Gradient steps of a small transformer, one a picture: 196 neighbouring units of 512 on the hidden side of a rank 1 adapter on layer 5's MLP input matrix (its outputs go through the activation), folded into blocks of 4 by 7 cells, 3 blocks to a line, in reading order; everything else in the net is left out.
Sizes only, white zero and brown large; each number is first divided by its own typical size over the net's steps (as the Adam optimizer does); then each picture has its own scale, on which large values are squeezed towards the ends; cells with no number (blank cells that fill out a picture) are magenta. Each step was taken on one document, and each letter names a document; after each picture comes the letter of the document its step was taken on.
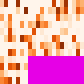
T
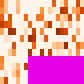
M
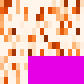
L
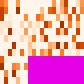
M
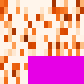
M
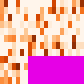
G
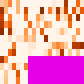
L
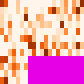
G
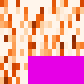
G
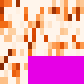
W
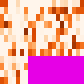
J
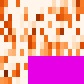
J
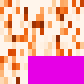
T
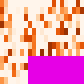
M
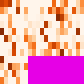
L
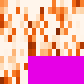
J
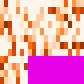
J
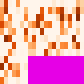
W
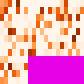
W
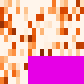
M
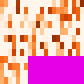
T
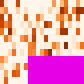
M
